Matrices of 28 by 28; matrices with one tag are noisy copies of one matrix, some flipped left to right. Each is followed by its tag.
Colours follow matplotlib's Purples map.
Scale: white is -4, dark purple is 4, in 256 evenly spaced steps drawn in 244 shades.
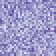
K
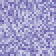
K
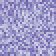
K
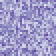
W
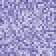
K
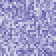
W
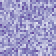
W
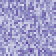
W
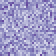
K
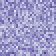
K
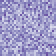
K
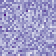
K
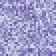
W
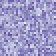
W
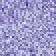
K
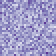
K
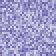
K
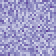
K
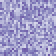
W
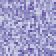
W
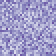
K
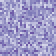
W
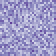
K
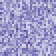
W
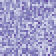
W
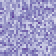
W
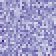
W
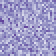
K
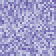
K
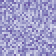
K
